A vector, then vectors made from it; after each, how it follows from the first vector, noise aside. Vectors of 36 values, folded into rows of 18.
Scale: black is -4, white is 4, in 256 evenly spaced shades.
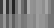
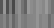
shrunk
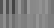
shrunk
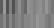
shrunk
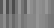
shrunk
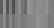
shrunk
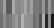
wrapped around
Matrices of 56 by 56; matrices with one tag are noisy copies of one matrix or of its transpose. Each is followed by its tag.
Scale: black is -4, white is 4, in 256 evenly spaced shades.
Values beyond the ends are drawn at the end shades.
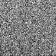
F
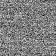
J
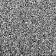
F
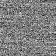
J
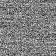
J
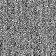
J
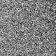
F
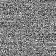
J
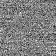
J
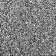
F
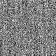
J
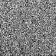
F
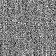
J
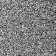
F
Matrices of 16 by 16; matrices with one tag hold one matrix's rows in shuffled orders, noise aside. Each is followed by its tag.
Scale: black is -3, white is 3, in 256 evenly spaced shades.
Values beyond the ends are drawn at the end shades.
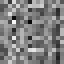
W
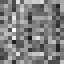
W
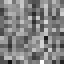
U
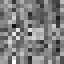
W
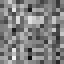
W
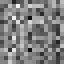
W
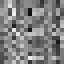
W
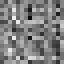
W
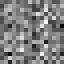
U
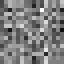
U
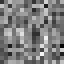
U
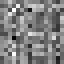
W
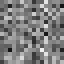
U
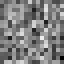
U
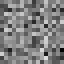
U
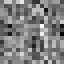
U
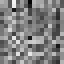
W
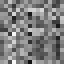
W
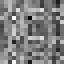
W
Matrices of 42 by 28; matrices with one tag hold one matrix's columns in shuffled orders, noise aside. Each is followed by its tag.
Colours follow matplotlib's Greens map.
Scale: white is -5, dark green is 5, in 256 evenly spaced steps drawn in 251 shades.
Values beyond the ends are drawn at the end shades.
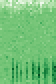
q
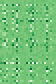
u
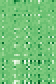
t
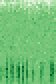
q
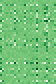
u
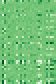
t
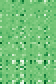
t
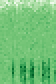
q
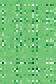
u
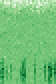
q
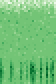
q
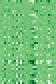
t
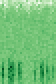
q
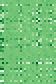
u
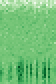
q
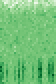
q
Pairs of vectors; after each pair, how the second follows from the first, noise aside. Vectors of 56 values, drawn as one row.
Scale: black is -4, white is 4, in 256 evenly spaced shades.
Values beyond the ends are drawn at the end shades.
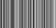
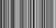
copied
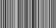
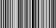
scaled up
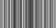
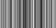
reversed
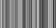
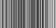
sign-scrambled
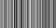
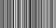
negated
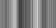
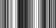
scaled up
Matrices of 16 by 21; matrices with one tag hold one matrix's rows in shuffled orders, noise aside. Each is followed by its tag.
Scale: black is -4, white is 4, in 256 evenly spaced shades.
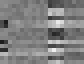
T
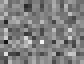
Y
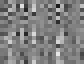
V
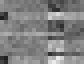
T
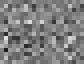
Y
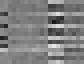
T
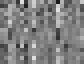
V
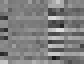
T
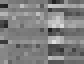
T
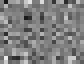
Y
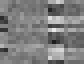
T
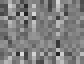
V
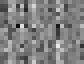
V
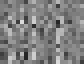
V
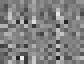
V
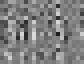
V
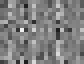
V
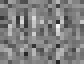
V
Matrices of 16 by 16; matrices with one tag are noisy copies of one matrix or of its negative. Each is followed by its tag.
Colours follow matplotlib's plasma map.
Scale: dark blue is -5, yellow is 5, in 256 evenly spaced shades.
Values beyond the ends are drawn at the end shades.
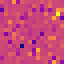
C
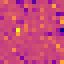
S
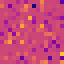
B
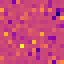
C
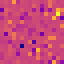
C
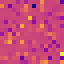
B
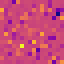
C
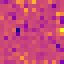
S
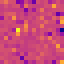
S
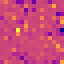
S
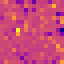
S
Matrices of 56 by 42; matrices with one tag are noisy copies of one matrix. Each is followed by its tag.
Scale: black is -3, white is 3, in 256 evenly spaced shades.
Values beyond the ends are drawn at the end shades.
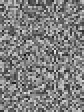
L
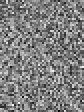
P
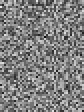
L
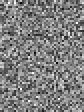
L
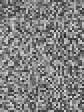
P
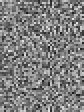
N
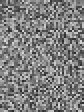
P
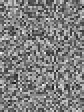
L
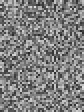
L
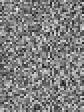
N
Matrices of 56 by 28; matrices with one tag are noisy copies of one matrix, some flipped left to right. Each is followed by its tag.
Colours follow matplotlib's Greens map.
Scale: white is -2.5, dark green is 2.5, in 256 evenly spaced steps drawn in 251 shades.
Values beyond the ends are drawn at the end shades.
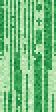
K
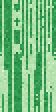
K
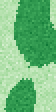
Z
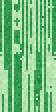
K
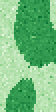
Z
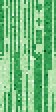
K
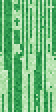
K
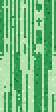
K
